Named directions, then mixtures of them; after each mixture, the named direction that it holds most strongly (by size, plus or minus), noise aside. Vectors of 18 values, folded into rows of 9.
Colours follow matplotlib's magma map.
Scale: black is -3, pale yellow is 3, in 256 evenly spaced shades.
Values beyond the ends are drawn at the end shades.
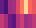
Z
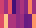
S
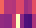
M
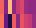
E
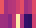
M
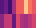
Z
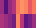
Z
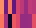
E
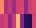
M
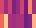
S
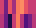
M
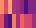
E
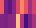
M
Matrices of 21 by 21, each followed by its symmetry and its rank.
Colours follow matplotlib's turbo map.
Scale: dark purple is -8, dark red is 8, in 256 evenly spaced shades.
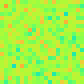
symmetric, full rank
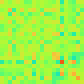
symmetric, rank three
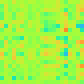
neither, rank three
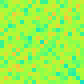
symmetric, full rank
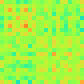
symmetric, rank three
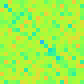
symmetric, full rank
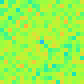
symmetric, full rank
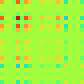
symmetric, rank one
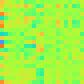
neither, rank three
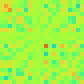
symmetric, rank three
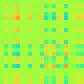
symmetric, rank one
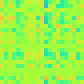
neither, rank three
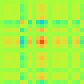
symmetric, rank one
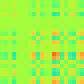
symmetric, rank one
